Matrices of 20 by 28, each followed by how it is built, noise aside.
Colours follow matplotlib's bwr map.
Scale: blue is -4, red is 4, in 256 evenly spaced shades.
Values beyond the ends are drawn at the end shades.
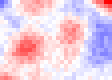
smooth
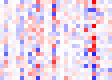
uneven columns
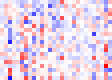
uneven columns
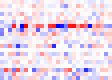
uneven rows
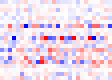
uneven rows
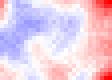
smooth
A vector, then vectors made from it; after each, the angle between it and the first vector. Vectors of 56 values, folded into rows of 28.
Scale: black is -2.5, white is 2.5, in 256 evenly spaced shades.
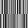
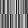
partly opposed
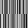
nearly parallel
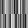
orthogonal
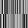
nearly parallel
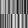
orthogonal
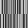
nearly parallel
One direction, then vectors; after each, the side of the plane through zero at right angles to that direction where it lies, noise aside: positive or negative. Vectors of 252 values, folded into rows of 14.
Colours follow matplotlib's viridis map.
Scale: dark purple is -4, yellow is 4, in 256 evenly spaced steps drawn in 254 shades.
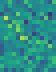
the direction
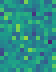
positive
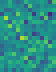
positive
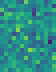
positive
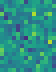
negative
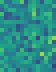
negative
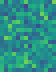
positive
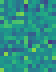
positive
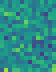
negative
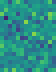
negative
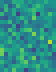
negative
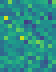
positive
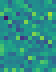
negative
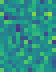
negative
